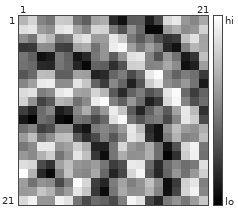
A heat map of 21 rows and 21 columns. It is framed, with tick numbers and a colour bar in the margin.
Slope: none. Mirror symmetry: none. Rings: centred on the bottom left. Average level on the scale: 50%. Ninth with the highest average: bottom left. Odd rows or columns: none.
